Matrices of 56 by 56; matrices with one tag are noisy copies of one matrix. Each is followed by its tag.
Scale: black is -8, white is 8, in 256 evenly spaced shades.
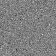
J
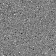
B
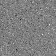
J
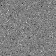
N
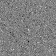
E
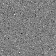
B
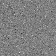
B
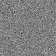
B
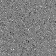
E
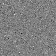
B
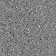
E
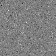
N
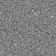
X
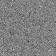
E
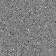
E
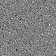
J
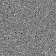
B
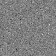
J
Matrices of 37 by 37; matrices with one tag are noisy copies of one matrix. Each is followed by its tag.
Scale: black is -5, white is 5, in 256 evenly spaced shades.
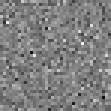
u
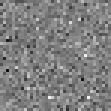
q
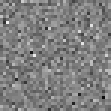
u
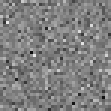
u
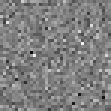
u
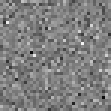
u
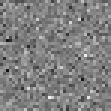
q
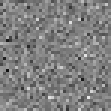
q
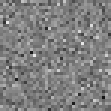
u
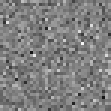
u
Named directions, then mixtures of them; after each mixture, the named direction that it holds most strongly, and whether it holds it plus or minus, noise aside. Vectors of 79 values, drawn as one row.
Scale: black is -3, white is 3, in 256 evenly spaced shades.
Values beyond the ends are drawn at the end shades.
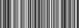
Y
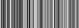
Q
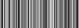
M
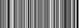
Y, plus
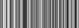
Q, minus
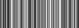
Y, plus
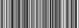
Y, minus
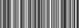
Y, plus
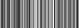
Q, plus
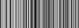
Q, minus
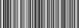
Y, plus
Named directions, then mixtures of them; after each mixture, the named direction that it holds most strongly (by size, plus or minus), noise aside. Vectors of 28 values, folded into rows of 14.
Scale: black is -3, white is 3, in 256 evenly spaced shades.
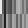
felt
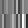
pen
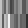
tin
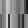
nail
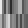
tin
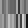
pen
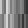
nail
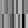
pen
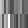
tin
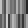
nail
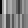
felt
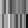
tin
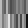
tin
